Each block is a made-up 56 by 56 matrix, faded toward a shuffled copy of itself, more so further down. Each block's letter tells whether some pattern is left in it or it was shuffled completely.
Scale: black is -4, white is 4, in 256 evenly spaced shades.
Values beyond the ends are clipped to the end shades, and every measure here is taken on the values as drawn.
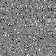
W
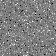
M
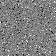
M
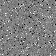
M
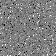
M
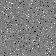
M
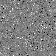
M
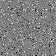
W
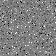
M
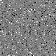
W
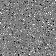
M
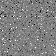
W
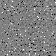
W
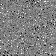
W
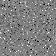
W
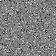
M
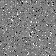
W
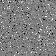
W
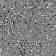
W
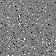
W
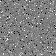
M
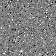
M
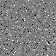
W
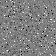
W
